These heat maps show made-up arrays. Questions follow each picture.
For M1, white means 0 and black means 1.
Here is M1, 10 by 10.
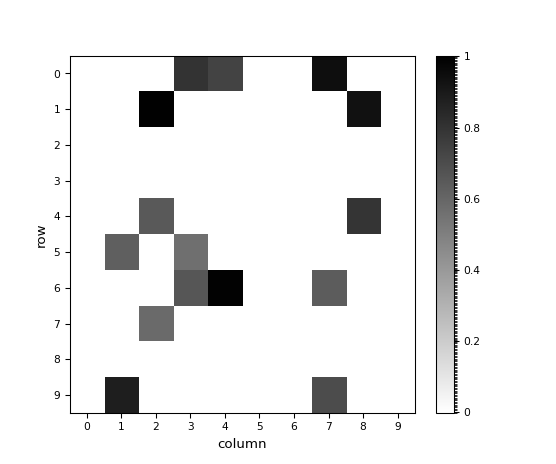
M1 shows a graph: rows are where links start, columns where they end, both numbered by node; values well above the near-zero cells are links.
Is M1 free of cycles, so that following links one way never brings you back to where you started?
yes
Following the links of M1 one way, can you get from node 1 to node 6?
no
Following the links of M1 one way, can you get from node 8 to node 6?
no
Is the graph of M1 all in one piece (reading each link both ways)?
yes
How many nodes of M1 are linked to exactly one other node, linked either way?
0
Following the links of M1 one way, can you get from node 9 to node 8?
yes
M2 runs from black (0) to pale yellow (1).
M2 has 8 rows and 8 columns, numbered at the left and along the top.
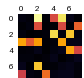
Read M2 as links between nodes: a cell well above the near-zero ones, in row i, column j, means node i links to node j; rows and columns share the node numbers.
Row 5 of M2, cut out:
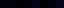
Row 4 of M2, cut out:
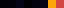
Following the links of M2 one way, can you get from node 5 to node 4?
no
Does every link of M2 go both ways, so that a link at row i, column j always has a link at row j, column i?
no
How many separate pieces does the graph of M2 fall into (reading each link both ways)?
1
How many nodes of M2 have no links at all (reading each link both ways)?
0
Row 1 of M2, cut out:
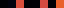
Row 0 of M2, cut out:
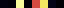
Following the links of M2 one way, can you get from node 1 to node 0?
yes
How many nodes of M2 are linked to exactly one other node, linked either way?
0
